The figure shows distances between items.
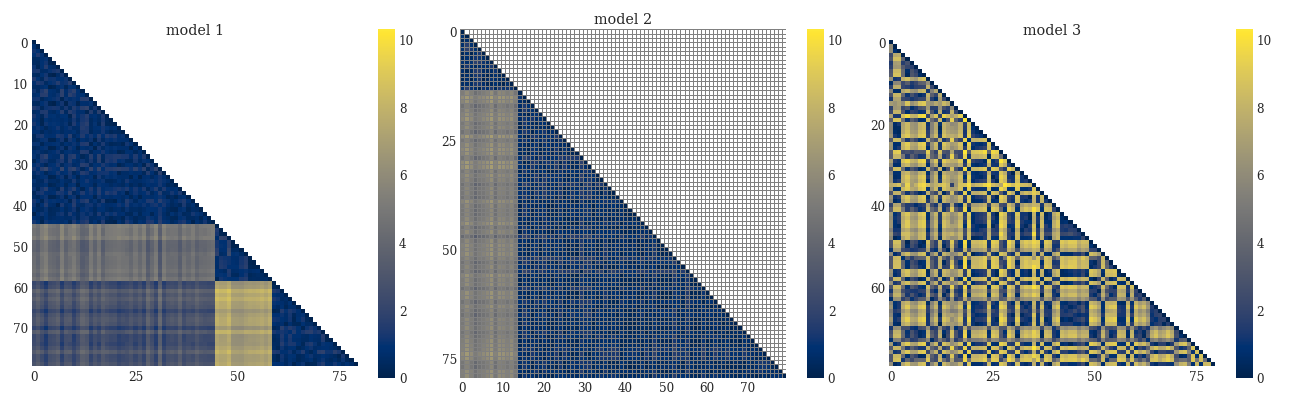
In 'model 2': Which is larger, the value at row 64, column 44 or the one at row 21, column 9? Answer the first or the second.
the second
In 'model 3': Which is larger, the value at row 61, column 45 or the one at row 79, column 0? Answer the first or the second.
the first
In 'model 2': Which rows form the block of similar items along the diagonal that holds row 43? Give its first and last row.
14 to 79
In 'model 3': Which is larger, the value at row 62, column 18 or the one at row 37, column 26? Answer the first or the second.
the first
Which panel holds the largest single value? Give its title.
model 3
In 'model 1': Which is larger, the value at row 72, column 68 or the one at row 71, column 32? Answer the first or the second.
the second
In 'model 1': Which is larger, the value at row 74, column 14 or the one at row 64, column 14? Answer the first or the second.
the second
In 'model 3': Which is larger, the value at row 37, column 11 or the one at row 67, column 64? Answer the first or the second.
the first
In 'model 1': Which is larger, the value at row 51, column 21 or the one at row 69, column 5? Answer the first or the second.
the first
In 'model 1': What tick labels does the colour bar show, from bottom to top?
0, 2, 4, 6, 8, 10
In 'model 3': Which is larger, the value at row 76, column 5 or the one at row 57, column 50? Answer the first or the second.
the second
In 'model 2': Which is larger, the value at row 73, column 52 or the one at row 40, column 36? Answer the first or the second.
the first
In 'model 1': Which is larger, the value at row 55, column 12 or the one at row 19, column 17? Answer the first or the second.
the first
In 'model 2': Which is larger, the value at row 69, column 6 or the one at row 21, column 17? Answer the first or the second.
the first
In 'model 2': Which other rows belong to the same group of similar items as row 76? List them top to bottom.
14, 15, 16, 17, 18, 19, 20, 21, 22, 23, 24, 25, 26, 27, 28, 29, 30, 31, 32, 33, 34, 35, 36, 37, 38, 39, 40, 41, 42, 43, 44, 45, 46, 47, 48, 49, 50, 51, 52, 53, 54, 55, 56, 57, 58, 59, 60, 61, 62, 63, 64, 65, 66, 67, 68, 69, 70, 71, 72, 73, 74, 75, 77, 78, 79
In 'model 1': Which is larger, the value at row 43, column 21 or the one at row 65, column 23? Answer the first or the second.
the second
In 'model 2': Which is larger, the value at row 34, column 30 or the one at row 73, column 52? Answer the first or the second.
the second
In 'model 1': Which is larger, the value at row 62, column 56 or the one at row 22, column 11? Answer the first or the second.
the first
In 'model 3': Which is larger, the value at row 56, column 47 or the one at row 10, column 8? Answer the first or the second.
the second
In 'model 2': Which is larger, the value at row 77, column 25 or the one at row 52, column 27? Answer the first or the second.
the second
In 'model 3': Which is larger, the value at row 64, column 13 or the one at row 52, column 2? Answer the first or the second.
the first
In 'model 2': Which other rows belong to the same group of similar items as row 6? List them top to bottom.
0, 1, 2, 3, 4, 5, 7, 8, 9, 10, 11, 12, 13
